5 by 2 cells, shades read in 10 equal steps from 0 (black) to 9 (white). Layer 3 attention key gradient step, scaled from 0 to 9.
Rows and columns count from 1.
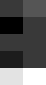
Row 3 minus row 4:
1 0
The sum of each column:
13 18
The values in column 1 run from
0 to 8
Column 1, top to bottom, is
2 0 2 1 8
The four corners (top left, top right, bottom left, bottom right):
2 3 8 9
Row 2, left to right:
0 2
